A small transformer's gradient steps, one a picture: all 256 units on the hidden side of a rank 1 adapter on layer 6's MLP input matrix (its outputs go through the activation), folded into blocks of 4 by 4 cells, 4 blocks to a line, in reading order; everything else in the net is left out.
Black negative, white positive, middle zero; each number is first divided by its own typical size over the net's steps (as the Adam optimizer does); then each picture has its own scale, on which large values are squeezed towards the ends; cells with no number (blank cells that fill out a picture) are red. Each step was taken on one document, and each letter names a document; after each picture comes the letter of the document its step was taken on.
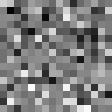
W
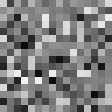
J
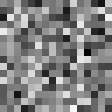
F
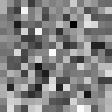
W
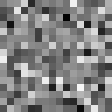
W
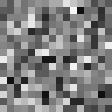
F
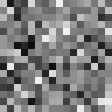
J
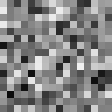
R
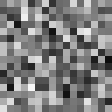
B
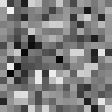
J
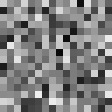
B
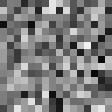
R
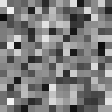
B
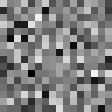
R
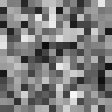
R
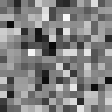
F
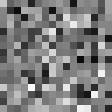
W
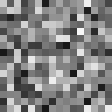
J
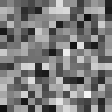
B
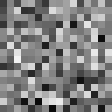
R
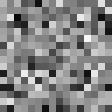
J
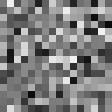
F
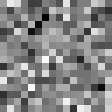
W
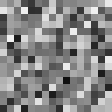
B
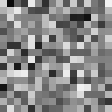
J
